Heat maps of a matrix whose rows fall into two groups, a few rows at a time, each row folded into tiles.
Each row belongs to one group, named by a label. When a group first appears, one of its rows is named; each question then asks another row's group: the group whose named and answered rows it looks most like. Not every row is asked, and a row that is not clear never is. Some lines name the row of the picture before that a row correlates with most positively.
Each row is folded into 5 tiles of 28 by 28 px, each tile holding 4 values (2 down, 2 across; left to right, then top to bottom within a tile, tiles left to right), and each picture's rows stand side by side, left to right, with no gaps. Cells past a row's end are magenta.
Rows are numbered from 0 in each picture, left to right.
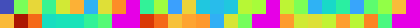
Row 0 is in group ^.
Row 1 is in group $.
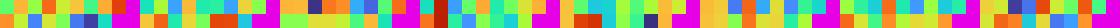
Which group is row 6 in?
$
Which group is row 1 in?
$
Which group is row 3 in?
^
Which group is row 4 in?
^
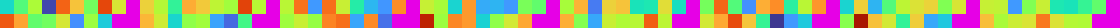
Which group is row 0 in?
^
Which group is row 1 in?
^
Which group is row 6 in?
^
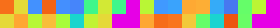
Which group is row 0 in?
$
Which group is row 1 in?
$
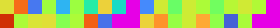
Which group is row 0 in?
$
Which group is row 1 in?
^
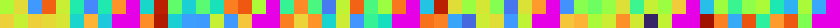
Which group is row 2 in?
^
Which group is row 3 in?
^
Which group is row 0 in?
$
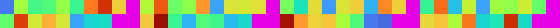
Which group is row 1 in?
^
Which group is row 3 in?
$
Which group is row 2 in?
^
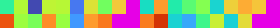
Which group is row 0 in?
$
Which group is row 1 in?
^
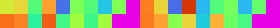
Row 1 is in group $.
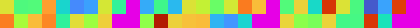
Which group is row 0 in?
$
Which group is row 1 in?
^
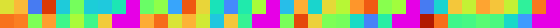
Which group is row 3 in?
^
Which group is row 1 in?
$
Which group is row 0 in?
$
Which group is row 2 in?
^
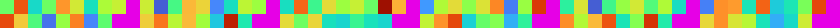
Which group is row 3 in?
^
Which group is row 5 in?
^
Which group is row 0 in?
^
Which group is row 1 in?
$
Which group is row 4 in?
$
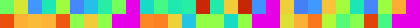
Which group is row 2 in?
$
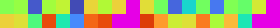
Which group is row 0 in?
$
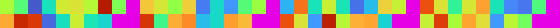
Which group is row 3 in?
$
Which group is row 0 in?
^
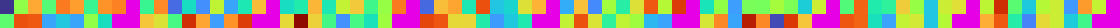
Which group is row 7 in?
^
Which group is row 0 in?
^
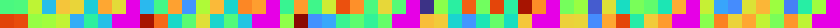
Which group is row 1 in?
^
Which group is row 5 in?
$
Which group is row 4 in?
$
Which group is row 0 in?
^
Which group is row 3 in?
^
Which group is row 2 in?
^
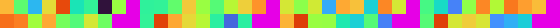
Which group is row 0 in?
$
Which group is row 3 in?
^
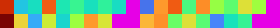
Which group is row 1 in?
^
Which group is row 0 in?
$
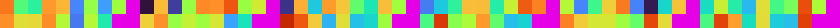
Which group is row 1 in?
^
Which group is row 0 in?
$
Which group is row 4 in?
$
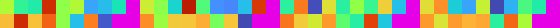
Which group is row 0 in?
$
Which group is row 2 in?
$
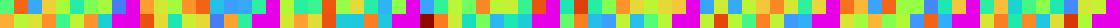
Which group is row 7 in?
$
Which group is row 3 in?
^
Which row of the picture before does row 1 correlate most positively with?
0
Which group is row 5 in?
^
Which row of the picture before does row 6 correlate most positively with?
1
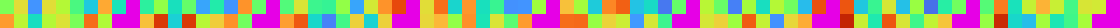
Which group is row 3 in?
$
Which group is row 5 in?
$
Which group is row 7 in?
^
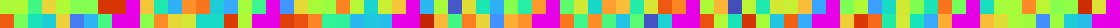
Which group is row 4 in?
^
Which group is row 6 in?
^
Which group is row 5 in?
$
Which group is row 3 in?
$
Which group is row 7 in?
^
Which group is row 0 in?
^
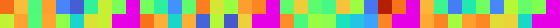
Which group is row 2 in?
^
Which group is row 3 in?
$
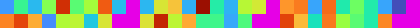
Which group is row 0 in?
^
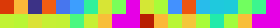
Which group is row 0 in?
$
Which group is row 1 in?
$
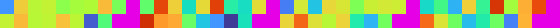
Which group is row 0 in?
^
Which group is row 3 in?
^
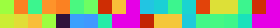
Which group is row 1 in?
^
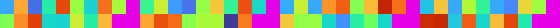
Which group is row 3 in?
$
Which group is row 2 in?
^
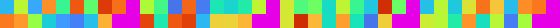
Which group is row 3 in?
^
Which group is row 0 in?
^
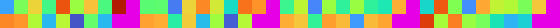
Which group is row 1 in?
^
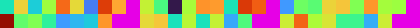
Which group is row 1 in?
^
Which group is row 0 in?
^
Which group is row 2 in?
^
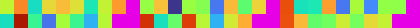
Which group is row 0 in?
^
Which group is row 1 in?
$
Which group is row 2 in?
$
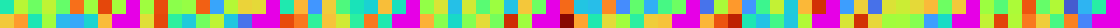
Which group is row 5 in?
^
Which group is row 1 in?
^
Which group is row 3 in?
$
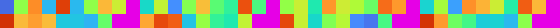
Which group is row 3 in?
^
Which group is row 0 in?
^
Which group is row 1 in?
^
